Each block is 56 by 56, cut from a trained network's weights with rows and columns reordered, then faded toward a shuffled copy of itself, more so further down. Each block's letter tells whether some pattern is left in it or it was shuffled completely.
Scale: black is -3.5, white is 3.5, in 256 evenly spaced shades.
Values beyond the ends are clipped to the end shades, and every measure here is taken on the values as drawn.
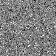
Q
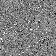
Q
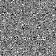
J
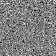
Q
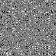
J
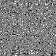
J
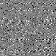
J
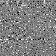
J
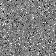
Q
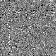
J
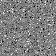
Q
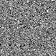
J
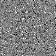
J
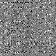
J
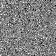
Q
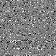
J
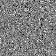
J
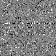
J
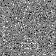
J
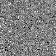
J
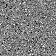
Q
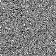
J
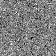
Q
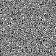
J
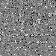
J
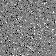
Q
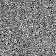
Q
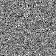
J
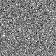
J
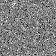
Q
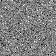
Q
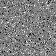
Q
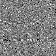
J
